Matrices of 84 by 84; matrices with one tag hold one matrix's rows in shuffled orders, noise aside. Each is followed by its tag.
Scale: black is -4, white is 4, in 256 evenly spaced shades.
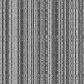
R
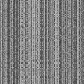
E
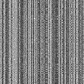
R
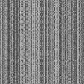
E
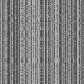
E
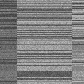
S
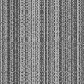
E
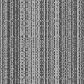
E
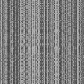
E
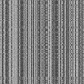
R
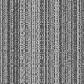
E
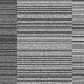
S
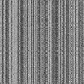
R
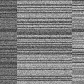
S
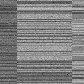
S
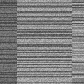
S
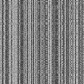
R
